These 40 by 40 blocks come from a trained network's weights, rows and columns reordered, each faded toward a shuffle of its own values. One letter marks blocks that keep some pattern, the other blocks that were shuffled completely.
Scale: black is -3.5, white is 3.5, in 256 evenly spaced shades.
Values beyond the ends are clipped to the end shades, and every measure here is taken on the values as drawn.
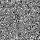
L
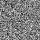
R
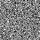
L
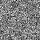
R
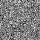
R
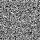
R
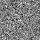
L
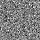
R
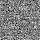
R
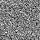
L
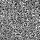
L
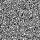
L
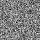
L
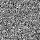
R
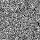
L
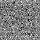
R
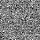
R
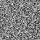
R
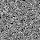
L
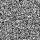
L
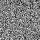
L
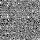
R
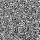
R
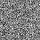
R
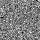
L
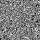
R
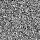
L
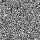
L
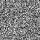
R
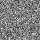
L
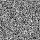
L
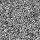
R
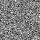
R
